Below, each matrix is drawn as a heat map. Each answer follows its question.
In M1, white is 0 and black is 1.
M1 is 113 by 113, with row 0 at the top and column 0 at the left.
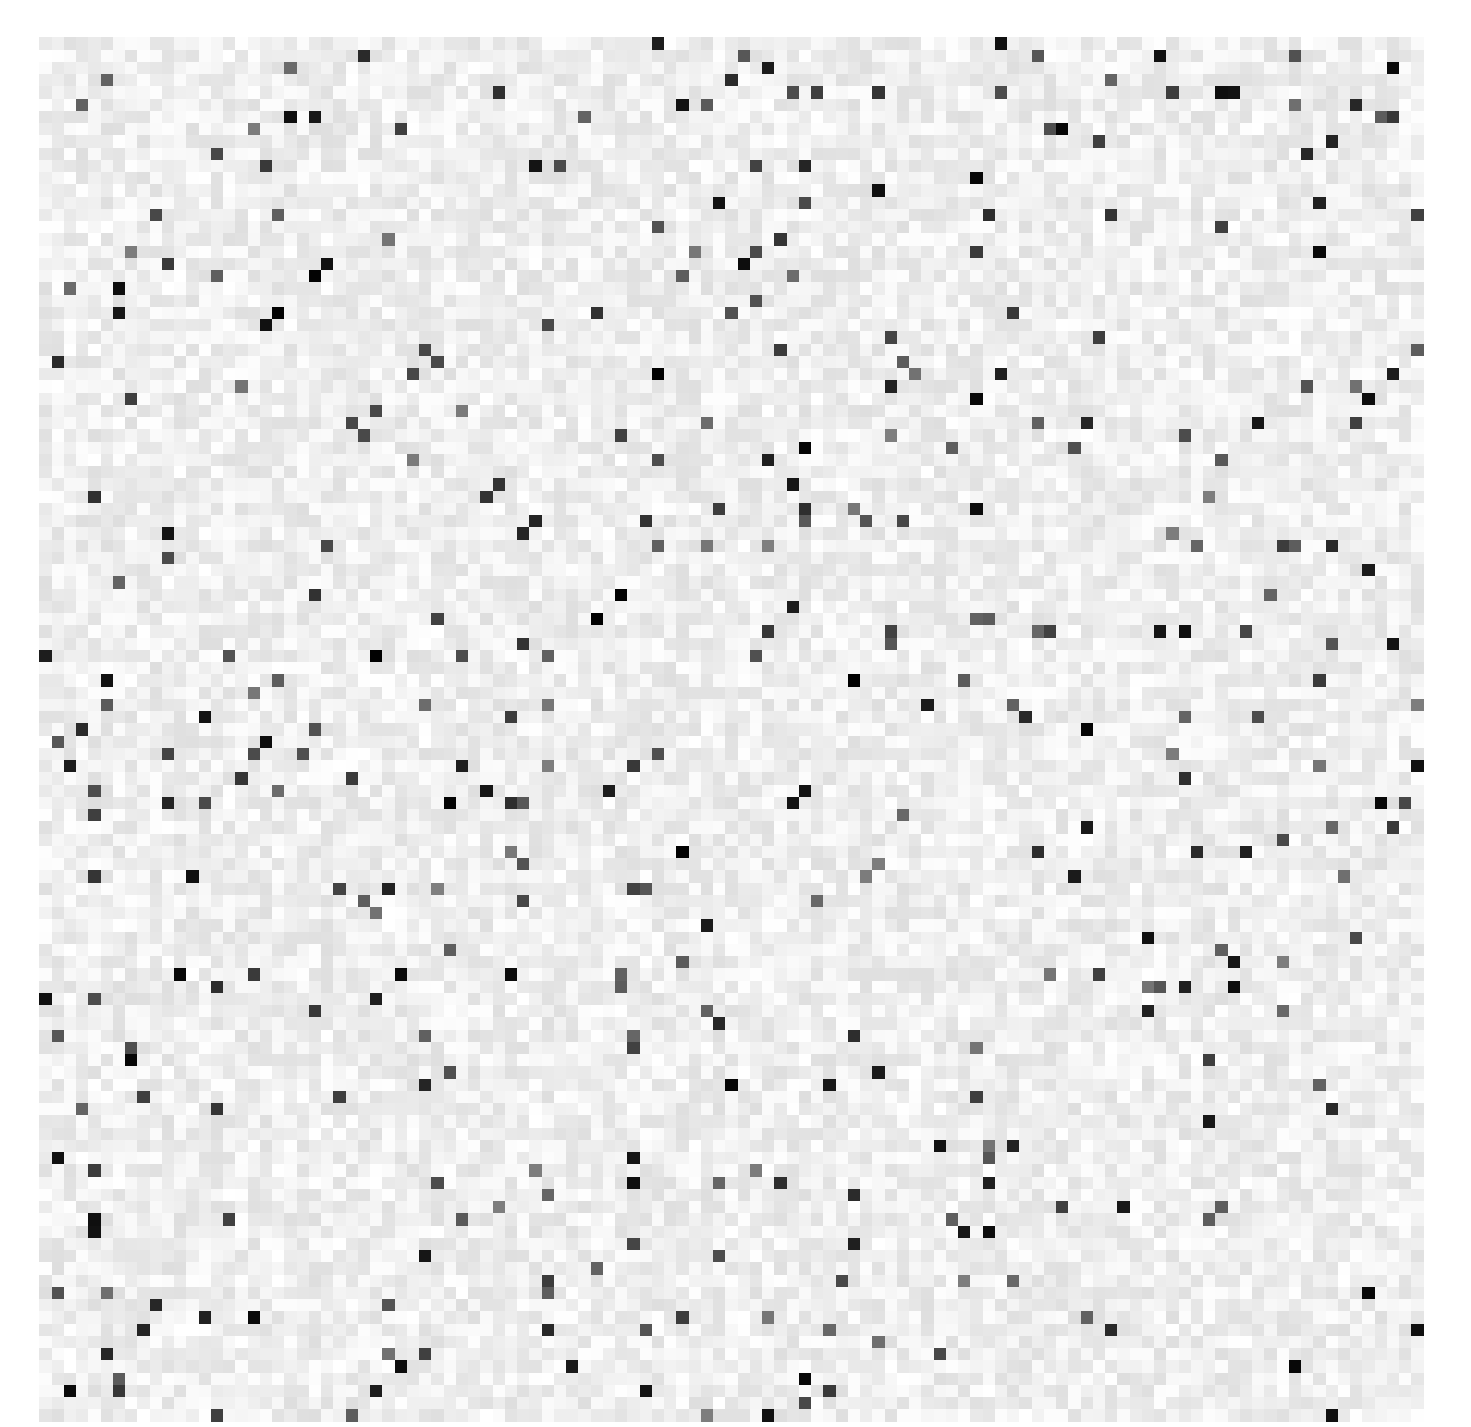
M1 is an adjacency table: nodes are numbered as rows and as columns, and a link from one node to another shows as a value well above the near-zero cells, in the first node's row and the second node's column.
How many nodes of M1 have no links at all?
3
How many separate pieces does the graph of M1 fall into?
4
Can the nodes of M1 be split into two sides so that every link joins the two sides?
yes
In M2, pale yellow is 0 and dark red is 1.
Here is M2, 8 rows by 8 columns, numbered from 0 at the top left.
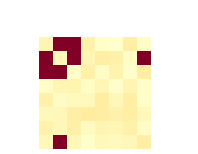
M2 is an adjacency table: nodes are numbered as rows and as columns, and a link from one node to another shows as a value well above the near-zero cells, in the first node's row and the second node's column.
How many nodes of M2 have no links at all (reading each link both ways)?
4
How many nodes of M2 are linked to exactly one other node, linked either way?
1
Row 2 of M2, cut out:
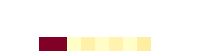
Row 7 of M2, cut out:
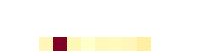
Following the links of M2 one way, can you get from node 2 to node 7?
yes
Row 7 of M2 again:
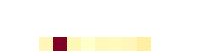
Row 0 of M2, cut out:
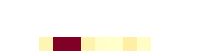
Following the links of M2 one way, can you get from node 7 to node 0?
yes
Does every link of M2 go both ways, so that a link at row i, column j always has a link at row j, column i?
yes
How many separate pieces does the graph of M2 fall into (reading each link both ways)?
5
